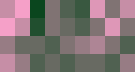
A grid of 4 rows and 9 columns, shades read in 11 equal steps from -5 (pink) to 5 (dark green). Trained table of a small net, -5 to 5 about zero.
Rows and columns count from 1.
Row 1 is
-3 -5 5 0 2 3 -4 0 -3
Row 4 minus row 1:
0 4 -3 1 0 -2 5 2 2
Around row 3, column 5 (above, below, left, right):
1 2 2 -1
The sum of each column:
-12 -8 12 3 5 5 -5 -2 -2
